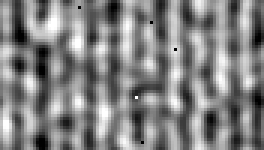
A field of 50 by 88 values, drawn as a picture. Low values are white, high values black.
Five lone cells stand out: four far higher and one far lower than their neighbours. On average the colour sits 50% of the way up the scale. There is no overall slope. Stripes running up and down repeat 11 times from left to right.
